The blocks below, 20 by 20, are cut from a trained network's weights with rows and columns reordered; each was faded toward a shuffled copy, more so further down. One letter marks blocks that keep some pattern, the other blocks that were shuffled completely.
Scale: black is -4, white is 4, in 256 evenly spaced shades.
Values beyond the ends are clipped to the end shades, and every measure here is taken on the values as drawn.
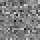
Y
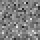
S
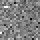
S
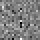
Y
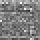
Y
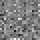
Y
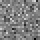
S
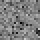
S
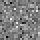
S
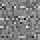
Y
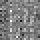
Y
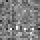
Y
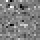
Y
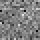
S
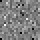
S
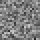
S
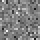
S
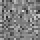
Y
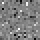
S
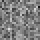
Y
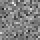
S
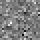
S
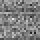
Y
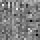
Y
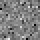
S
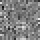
Y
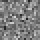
S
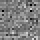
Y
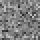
S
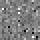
S
